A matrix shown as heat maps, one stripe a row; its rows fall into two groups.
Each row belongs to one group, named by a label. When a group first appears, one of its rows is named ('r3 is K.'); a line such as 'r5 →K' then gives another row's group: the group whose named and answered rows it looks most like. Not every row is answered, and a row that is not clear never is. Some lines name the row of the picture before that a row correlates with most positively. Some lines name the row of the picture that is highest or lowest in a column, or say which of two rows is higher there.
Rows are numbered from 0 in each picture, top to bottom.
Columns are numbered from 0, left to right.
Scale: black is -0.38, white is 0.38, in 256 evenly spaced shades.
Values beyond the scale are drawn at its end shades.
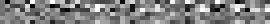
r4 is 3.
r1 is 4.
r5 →4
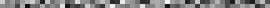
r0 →3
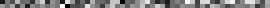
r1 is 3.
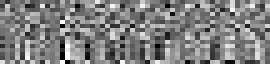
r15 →3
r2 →4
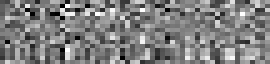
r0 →4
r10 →4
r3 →4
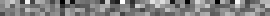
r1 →4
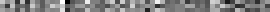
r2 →3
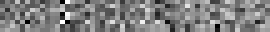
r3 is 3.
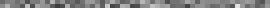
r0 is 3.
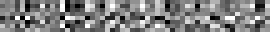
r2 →3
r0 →3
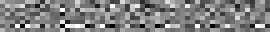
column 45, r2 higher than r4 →Yes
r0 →3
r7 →3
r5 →3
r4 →4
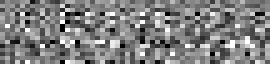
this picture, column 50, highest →11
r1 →3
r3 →3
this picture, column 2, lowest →10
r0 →4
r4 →3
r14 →4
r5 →3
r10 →4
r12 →4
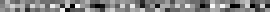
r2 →3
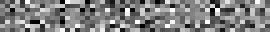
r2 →4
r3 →4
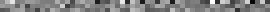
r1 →3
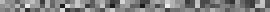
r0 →3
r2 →3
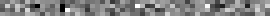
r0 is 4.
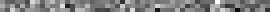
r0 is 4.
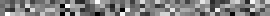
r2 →4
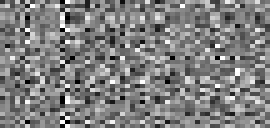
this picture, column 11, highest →1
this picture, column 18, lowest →21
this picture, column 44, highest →14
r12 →4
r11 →4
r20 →3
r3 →3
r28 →3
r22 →4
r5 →3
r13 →3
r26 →4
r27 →4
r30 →3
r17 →4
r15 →3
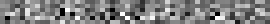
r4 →4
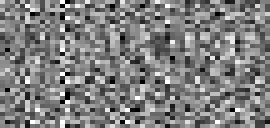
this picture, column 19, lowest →17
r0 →3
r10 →4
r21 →3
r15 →4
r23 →3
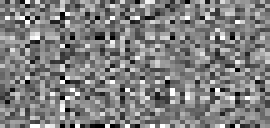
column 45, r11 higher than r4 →No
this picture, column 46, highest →24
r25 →4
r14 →4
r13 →4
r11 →3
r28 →4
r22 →4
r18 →4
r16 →3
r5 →4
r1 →3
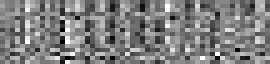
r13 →4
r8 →4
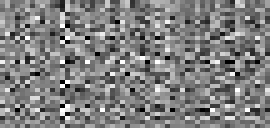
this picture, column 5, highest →9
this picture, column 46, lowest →15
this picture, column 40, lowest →27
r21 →3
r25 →3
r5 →3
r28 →3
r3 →3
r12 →3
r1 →4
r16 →4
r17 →3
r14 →3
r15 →3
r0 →4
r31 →3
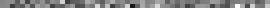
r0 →3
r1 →4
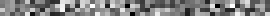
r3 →4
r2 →3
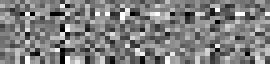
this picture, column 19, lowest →12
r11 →4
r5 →4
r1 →3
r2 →4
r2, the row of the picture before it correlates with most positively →3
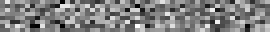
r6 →4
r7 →4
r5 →4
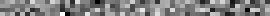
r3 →3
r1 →4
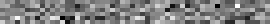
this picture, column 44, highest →4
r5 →3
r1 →4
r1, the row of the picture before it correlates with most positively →1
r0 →3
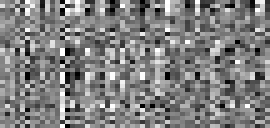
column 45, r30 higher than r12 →Yes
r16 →3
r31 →3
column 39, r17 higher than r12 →Yes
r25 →4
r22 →3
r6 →3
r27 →3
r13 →3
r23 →3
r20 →3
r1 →3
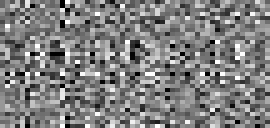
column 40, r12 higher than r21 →No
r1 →4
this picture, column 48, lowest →20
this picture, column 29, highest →18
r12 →4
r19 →4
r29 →3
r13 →4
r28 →4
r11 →4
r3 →4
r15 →4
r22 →3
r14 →4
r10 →4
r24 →3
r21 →4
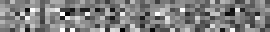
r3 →3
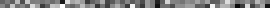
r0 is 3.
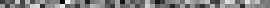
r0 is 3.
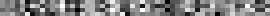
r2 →3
